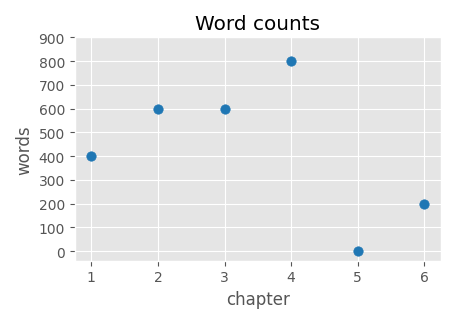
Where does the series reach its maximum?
4
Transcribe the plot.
Title: Word counts
x-axis: chapter, ticks 1 2 3 4 5 6
y-axis: words, ticks 0 100 200 300 400 500 600 700 800 900
Values:
400 600 600 800 0 200
